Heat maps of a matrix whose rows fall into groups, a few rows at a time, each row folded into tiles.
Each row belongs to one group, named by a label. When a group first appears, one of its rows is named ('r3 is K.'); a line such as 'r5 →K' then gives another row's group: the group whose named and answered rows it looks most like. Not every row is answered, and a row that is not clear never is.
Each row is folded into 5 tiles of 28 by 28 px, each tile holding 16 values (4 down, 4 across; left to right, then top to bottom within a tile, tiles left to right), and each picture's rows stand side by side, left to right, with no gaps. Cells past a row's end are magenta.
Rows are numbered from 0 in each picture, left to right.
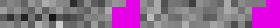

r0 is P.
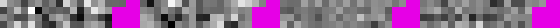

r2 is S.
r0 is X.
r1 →S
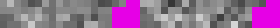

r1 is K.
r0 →K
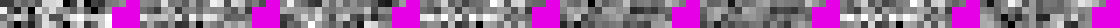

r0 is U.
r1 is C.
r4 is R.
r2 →K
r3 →C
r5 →R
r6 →C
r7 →S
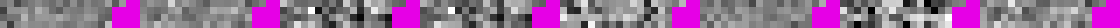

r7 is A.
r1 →A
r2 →X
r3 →X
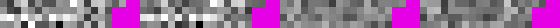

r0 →C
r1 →C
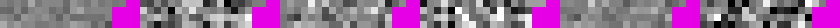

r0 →A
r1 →U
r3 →U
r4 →A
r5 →R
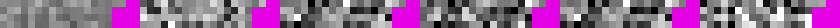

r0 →X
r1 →C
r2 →R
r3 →R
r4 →R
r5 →U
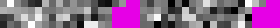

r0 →K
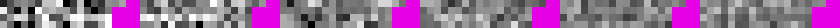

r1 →C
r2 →S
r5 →X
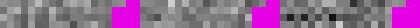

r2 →P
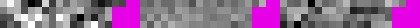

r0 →K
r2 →R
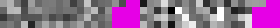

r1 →U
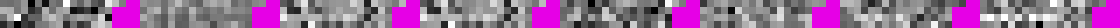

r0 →R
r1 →X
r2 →C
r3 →C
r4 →R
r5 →U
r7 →C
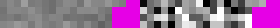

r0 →X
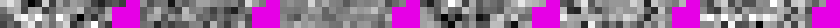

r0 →K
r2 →A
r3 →S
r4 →C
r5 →C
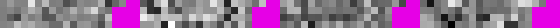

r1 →C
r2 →P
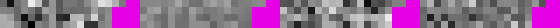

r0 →S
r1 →X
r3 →P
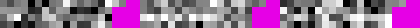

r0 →R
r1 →C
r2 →U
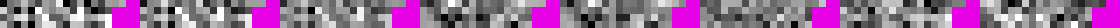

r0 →U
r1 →U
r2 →U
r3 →S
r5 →S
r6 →U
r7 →K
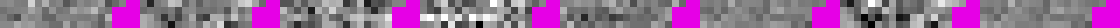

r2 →U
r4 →P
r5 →A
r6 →S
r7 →A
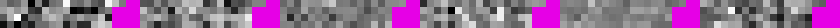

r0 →R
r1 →U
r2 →P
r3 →U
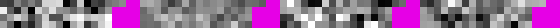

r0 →U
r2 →K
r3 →S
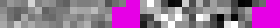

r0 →A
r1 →K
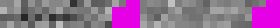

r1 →A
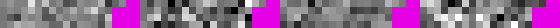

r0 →A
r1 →R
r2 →R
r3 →K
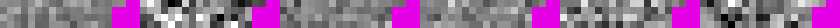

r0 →X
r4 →C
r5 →S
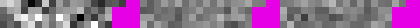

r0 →K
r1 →S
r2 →P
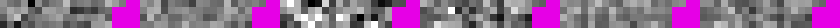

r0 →R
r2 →K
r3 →X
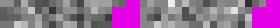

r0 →X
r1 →A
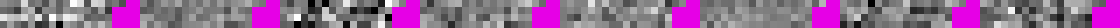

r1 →S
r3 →S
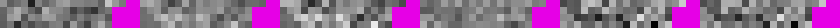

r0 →R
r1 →K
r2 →K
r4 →S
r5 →S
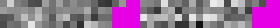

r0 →K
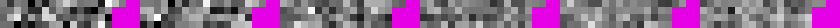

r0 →R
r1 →R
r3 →P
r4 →K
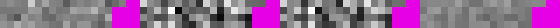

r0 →A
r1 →X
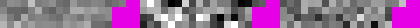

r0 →A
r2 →S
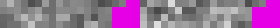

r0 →K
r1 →A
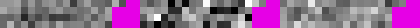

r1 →R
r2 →A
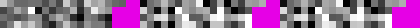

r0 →X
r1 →U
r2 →U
